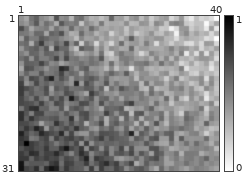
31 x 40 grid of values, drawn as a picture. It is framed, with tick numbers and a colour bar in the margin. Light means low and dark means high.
Slope: up to the bottom left. Odd rows or columns: none. Grain: fine. Mirror symmetry: none. Ninth with the lowest average: top right. Stripes: none. Histogram: bell-shaped.
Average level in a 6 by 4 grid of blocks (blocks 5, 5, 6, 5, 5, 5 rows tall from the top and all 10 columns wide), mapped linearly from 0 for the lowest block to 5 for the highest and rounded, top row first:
3210 | 3221 | 4321 | 4321 | 4432 | 5432
